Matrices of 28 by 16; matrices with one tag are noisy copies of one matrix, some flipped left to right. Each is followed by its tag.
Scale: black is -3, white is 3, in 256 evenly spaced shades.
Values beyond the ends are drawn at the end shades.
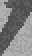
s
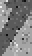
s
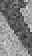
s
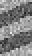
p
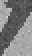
s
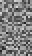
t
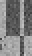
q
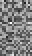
t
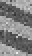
p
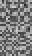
t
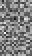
t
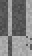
q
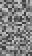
t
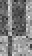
q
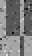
q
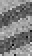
p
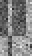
q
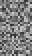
t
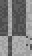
q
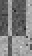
q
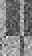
q
